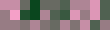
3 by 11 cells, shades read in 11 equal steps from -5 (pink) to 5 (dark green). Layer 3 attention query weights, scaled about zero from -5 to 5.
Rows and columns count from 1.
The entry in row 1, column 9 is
-2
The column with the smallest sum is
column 2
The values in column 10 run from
-4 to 2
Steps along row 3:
same up down up up down up down up down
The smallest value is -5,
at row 2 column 2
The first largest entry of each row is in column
4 4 10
